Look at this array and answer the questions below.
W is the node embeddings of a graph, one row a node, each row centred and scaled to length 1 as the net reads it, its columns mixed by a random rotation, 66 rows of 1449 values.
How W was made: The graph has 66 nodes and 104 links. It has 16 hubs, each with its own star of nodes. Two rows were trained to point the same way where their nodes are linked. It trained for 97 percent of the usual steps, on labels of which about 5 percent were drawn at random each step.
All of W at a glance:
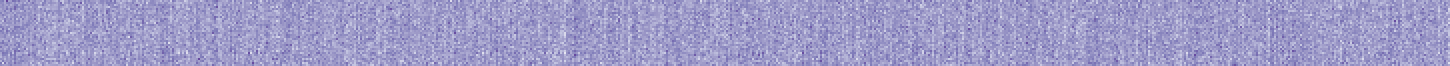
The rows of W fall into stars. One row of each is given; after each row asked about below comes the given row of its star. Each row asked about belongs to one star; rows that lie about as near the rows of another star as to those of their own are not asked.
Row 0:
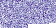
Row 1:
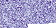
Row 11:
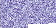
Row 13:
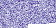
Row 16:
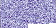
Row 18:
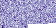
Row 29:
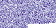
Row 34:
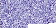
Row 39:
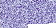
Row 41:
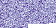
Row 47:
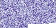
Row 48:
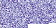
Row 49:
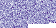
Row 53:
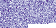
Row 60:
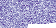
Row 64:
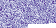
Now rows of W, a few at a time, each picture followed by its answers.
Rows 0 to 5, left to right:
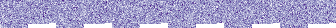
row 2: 60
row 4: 13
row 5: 49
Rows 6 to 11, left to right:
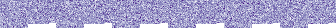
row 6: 0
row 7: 49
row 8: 18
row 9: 48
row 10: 13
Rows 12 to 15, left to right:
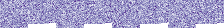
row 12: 47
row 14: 18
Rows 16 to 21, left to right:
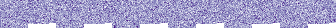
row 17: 1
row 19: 13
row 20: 39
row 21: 64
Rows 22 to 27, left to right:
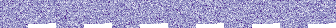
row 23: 64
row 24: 11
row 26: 13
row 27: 41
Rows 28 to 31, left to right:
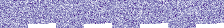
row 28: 16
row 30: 1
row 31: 47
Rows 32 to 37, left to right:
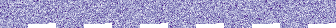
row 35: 11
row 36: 0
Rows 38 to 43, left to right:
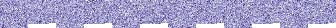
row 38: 18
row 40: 53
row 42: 41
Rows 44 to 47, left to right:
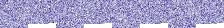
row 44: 34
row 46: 41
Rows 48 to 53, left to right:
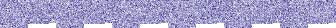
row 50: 60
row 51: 0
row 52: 53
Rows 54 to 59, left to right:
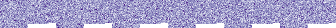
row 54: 29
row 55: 18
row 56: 0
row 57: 29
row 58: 48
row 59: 48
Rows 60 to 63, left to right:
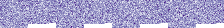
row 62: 64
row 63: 64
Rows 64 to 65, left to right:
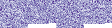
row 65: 41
